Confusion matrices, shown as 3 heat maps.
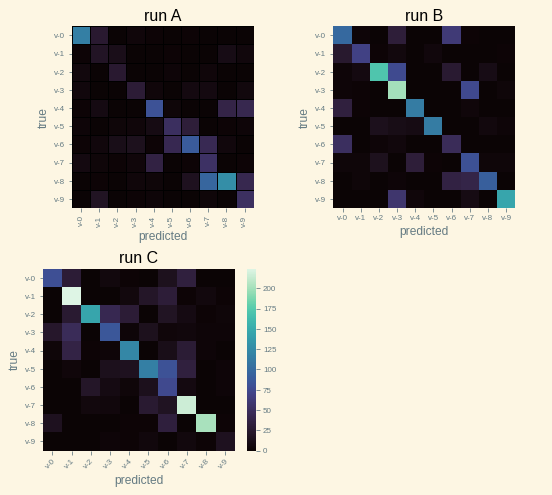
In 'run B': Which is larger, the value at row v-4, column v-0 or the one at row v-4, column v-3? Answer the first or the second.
the first
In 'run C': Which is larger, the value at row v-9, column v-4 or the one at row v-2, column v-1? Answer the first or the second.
the second
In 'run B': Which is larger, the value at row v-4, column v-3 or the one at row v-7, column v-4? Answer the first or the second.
the second
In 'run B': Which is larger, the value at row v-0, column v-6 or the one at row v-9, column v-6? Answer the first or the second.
the first
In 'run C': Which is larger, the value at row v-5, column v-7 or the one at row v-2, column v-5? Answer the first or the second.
the first
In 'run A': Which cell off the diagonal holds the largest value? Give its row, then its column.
v-8, v-7
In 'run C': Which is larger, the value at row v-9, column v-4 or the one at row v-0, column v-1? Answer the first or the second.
the second
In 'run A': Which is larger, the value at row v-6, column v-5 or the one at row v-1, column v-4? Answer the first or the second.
the first
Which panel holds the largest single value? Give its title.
run C
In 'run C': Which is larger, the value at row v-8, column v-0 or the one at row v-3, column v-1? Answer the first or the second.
the second
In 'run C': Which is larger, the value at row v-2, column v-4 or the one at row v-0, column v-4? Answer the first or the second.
the first
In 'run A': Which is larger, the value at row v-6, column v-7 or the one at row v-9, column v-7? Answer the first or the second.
the first
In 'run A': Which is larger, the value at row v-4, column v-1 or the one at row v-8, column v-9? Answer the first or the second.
the second
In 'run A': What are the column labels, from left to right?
v-0, v-1, v-2, v-3, v-4, v-5, v-6, v-7, v-8, v-9
